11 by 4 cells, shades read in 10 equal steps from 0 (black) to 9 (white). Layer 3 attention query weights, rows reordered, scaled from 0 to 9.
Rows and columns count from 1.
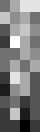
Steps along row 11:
same down up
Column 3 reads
8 6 7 6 6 4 6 6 2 1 0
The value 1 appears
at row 8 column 1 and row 10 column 3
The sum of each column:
34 62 52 46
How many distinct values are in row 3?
4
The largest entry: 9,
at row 4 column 2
